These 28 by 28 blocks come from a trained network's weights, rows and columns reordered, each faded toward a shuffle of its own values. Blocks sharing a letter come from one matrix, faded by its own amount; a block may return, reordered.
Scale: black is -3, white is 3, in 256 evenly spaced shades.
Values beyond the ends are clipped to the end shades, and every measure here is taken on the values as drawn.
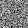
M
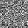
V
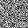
V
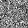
M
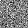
M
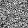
M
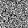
M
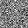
V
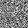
V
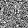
M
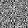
V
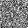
M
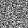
V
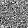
M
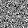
M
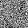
M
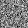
M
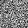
V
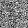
M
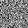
M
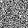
M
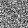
V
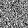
M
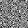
V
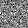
M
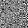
V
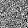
V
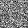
M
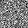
M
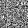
M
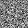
M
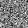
M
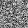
M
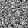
V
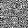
V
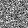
M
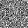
V
